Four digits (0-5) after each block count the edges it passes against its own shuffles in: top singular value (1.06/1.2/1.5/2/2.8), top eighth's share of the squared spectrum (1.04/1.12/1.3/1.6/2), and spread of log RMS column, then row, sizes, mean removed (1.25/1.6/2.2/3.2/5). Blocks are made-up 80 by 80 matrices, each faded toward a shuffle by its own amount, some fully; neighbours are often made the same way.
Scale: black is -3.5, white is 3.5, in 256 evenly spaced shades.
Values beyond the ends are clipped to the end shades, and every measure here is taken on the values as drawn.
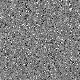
1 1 1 0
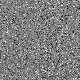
0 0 1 0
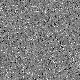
0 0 0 0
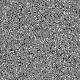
0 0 1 0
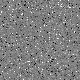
0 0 0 0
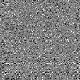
4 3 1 2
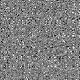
4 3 1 2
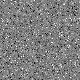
1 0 0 0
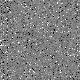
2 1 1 0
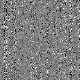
3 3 3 0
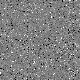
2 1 1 0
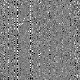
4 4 3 0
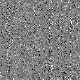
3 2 2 0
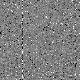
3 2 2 0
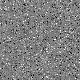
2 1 1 0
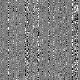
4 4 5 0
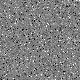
0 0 0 0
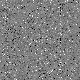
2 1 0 0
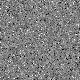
0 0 0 0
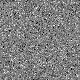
0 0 0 0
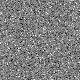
0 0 0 0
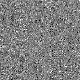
3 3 2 1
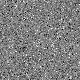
1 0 0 0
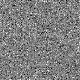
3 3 1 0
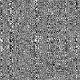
4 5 3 2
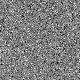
1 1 0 0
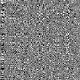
4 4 3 2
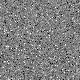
0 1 0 0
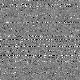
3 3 0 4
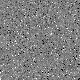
0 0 0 0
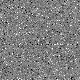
1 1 0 1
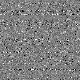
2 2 0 3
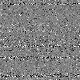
2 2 0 3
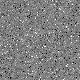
0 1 0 0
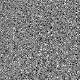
1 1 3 0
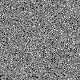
0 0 1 0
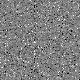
2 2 1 0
